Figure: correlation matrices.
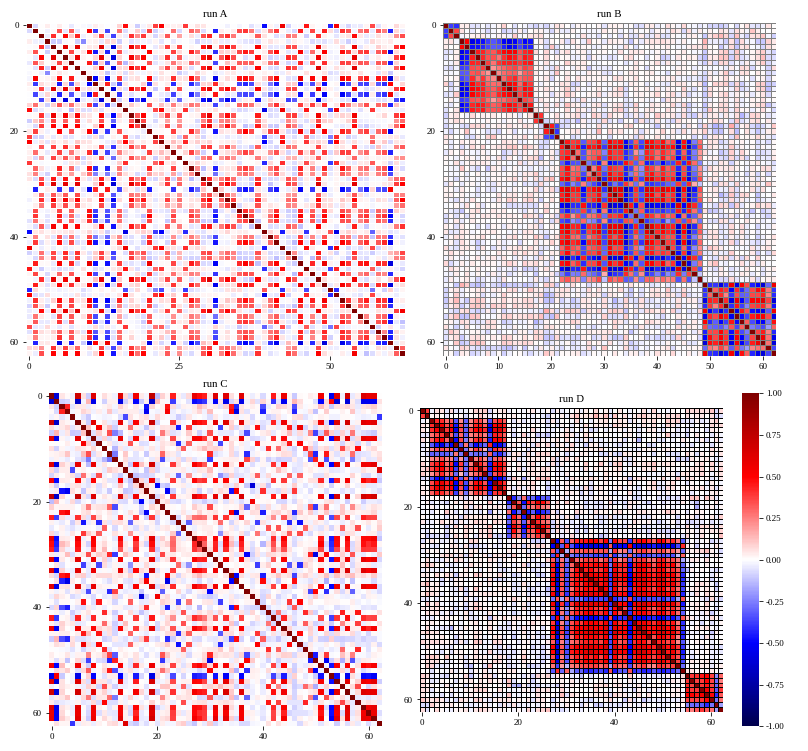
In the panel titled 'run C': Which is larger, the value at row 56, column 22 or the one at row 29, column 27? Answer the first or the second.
the second
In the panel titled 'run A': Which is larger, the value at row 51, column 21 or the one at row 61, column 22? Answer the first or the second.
the first
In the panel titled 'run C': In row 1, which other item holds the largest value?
53
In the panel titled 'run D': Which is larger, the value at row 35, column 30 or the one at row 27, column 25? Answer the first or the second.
the second
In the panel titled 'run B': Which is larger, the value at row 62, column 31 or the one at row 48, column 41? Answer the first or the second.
the second
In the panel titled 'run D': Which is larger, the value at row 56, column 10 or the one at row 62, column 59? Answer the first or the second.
the second
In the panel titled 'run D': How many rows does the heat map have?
63
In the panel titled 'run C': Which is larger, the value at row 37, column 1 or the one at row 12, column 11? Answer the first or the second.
the first
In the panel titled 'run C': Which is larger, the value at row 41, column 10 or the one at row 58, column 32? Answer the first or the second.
the first
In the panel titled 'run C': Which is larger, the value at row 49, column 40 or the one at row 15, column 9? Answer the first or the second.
the second
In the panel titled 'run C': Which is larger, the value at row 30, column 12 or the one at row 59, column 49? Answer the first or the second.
the second
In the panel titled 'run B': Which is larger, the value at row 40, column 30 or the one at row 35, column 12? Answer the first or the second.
the second
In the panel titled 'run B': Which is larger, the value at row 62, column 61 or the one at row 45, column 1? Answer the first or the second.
the second
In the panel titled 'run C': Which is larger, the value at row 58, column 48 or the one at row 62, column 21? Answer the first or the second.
the first
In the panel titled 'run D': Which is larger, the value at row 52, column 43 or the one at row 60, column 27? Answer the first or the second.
the second
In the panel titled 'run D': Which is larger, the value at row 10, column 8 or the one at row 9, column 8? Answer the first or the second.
the first
